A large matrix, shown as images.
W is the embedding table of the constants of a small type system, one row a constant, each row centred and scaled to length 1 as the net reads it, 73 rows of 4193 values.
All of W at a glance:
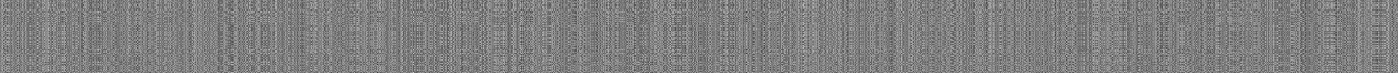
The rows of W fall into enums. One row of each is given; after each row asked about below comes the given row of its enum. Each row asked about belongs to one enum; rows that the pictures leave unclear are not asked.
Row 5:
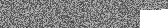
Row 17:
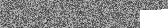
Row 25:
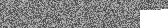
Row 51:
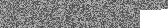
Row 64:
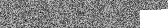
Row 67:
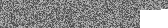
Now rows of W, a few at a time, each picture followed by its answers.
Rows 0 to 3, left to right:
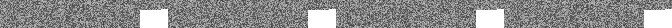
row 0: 51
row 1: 25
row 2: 67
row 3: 51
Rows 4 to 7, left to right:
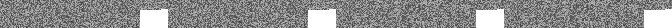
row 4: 5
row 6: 51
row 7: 51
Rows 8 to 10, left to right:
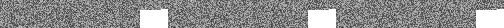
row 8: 67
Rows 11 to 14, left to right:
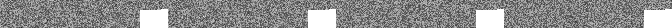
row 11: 17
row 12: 17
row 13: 51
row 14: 5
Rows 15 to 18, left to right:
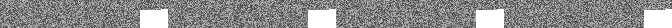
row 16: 51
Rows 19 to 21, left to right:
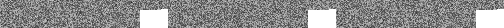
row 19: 17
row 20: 67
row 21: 17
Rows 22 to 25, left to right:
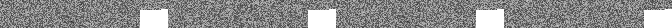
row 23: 51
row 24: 5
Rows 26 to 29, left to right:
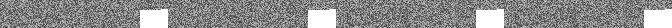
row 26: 25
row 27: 5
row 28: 67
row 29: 67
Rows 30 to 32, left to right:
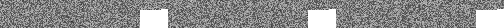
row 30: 5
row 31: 25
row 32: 51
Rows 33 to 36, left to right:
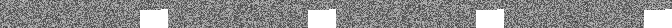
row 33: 25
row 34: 51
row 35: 51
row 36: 5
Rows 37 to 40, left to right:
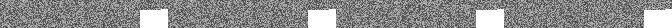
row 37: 25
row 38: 25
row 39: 51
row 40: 5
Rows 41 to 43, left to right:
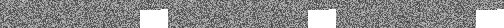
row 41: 25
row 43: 5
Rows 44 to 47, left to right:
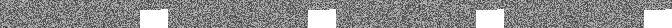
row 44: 25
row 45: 5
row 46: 51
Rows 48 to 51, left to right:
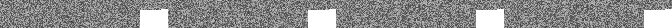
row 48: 5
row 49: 17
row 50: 51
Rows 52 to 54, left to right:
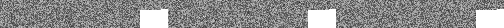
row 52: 67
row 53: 17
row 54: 25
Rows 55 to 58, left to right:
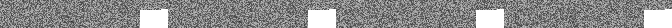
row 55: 5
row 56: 5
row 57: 25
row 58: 67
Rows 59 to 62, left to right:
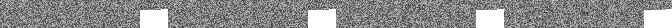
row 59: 25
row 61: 51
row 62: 64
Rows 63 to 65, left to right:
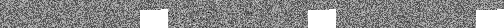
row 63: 25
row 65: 5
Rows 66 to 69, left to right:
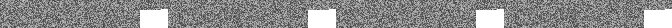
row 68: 25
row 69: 67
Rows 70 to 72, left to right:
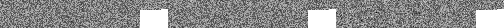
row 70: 5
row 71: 25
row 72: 64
